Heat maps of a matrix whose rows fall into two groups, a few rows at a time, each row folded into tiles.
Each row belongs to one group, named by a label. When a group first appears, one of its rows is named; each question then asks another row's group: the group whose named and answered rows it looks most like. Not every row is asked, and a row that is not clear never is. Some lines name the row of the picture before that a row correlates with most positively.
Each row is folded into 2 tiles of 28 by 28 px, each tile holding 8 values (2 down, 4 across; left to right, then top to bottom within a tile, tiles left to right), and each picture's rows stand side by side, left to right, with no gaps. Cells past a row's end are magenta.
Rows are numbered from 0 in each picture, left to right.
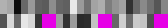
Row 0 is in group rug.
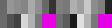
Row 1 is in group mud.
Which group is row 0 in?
mud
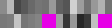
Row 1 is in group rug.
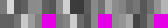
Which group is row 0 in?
mud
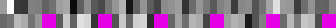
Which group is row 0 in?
mud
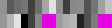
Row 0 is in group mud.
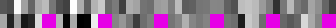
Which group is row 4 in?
mud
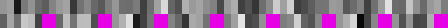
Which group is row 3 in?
mud
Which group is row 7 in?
rug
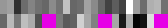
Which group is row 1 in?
mud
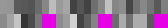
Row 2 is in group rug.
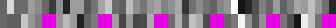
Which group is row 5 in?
mud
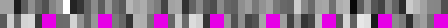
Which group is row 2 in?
mud
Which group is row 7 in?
mud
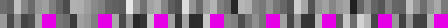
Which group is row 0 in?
rug
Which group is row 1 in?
mud
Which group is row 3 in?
rug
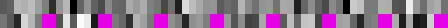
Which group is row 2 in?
mud
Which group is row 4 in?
rug
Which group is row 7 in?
rug
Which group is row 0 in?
mud
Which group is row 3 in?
mud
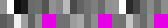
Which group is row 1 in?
mud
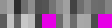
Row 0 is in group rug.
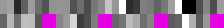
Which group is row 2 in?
mud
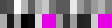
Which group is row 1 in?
rug
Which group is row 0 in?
rug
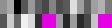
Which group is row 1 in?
rug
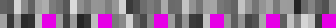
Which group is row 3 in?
rug
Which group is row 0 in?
rug
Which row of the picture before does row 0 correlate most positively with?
1
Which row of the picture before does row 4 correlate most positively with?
1
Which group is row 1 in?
rug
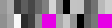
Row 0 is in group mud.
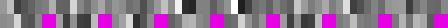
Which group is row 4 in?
mud
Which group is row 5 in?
rug
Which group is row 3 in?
mud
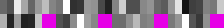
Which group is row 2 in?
mud
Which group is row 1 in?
mud
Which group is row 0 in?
rug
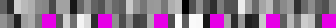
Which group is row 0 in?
mud
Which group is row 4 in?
rug
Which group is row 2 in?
rug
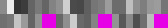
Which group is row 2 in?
rug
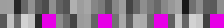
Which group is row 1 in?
mud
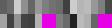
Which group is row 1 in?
mud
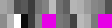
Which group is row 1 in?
mud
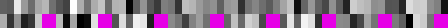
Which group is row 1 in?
rug
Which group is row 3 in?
mud
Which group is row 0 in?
rug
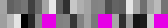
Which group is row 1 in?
mud
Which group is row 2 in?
rug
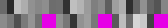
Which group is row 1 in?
mud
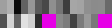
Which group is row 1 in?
mud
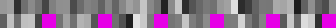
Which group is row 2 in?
mud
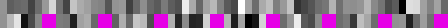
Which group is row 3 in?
rug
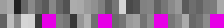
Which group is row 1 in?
mud
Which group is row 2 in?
mud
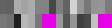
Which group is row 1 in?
rug
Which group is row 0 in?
mud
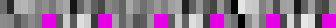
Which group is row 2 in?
rug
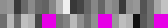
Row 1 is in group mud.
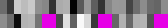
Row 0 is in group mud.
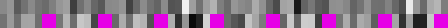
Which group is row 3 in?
rug
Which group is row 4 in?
mud
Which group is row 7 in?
rug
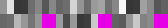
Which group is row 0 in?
mud
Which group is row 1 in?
rug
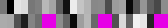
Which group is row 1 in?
mud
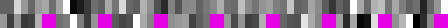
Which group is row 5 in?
mud
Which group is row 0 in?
rug
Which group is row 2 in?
mud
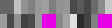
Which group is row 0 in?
rug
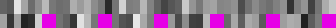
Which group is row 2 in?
mud
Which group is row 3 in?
rug
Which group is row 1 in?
mud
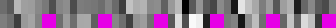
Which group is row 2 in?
mud
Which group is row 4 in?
mud
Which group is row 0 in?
mud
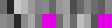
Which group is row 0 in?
mud
